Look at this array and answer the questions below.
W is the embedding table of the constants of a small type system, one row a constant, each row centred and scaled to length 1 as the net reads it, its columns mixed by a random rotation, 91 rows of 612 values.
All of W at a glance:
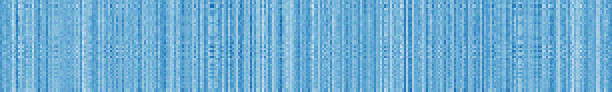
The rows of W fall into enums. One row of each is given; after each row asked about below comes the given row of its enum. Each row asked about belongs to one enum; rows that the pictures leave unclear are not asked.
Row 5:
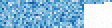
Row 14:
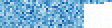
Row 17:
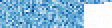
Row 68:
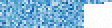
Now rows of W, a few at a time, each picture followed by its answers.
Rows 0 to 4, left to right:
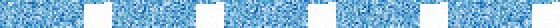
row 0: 5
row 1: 68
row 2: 68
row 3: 17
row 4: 5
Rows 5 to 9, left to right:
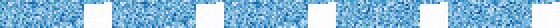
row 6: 5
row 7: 5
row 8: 68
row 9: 14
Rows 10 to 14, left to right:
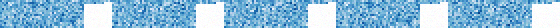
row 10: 5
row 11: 68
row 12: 68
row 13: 5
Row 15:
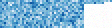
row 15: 5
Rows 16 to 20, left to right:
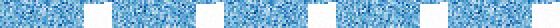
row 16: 14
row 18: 14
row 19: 17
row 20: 14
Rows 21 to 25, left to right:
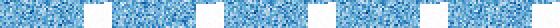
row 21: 14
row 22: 5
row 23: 14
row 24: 14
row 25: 68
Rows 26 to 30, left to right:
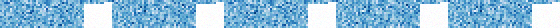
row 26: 14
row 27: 17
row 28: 14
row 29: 17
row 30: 17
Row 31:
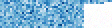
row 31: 14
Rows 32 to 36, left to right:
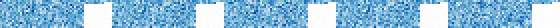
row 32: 17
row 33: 68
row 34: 14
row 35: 68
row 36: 5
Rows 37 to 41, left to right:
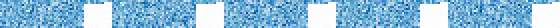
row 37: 68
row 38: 5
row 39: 14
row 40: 68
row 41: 17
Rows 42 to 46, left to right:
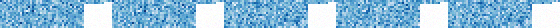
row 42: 17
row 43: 17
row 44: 5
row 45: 68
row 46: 5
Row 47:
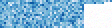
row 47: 5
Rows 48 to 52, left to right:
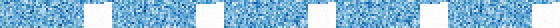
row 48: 14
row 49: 17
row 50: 5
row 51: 5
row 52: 17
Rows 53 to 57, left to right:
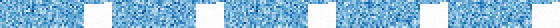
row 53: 17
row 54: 14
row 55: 17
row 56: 5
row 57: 5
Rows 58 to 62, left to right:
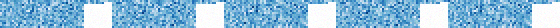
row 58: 68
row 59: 14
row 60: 17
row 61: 14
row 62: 17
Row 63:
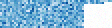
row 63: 68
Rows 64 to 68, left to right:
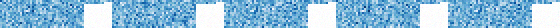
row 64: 17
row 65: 5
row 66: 68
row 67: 17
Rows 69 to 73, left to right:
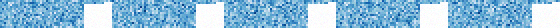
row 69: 5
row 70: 17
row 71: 14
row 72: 5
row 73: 14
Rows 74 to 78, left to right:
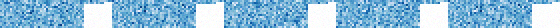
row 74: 14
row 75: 17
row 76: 5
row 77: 68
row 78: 17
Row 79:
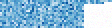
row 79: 68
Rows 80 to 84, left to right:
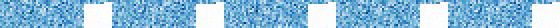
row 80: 14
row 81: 68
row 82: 17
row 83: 14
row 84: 68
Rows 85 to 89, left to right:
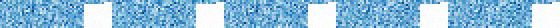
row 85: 17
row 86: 14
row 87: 17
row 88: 68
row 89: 68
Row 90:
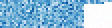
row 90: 68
